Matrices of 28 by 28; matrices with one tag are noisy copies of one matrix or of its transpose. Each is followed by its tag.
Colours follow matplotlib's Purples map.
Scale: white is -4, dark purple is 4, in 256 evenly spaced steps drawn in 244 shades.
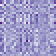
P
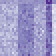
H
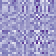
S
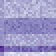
H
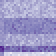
H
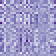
P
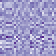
S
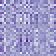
P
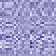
S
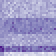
H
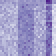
H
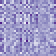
P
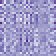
P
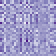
P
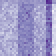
H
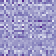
P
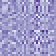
S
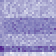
H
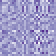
S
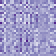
P
